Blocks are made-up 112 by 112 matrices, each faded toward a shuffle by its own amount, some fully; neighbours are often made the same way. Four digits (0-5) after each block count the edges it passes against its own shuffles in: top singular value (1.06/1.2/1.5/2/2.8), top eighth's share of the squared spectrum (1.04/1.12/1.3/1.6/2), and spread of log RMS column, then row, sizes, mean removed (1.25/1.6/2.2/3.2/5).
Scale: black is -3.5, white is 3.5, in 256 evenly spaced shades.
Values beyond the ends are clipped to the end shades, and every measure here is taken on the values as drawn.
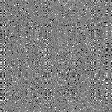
5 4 3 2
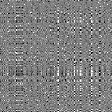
5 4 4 3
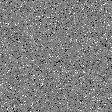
2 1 0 0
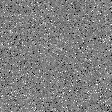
2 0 0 0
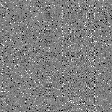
4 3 2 1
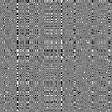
5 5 4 3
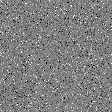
2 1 0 0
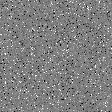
0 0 0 0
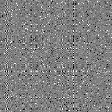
5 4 3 2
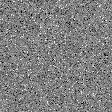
0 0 0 0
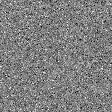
0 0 0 0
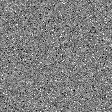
0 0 0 0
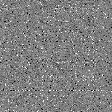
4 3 1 1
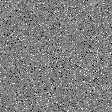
2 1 0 0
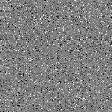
4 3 1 2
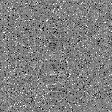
4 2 1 1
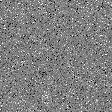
2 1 0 0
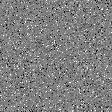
3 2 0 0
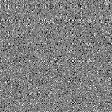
4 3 2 2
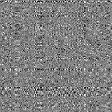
5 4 3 3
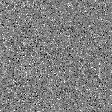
3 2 1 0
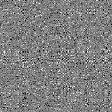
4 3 2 2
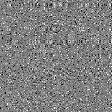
4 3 2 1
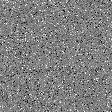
0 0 0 0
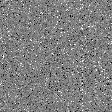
2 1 1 0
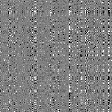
5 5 4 3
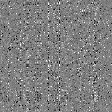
4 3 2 1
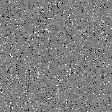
3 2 1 0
